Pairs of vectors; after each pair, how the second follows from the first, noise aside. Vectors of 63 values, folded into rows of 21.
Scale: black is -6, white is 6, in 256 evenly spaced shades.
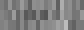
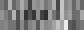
scaled up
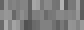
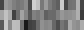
scaled up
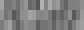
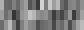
scaled up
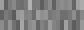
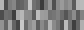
scaled up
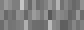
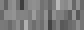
sign-scrambled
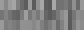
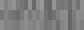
shrunk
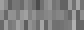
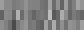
wrapped around
